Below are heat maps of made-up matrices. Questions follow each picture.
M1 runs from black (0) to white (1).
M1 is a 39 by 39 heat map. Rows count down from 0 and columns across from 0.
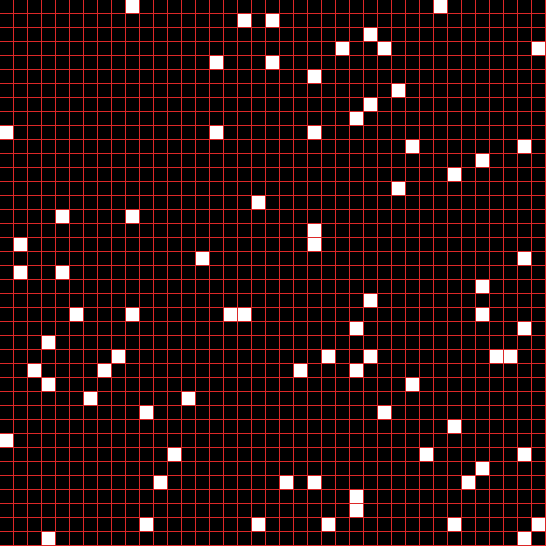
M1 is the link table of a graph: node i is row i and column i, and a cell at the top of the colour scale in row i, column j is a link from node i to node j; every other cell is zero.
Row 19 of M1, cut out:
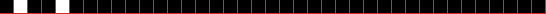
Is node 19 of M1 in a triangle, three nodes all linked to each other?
no
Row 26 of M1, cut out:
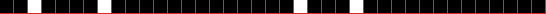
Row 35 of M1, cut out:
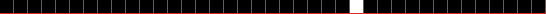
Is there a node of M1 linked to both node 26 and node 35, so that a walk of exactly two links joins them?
yes
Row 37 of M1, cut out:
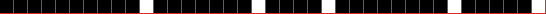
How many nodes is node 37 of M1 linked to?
5
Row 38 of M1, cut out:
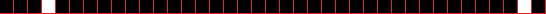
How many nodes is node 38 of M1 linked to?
2
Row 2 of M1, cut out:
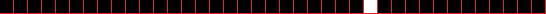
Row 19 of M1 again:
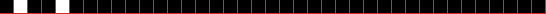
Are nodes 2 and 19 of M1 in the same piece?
no
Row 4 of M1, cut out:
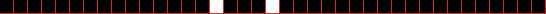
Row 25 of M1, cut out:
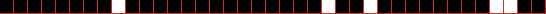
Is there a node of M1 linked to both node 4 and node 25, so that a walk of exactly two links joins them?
no
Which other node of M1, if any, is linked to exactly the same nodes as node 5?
node 16
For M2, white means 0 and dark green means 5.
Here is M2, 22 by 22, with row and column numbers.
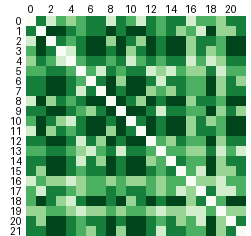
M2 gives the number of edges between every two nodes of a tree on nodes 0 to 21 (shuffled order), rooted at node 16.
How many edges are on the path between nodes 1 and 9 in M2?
4
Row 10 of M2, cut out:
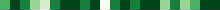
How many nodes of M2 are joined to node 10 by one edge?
1
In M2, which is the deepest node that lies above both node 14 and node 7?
5
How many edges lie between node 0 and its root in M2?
1
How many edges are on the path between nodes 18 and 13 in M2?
4
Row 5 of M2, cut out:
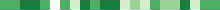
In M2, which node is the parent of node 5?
19
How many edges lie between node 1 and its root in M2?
3
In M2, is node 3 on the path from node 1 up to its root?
no
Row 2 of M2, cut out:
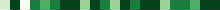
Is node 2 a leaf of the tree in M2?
yes
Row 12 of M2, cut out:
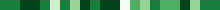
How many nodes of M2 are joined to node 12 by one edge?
1
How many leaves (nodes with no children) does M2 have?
15
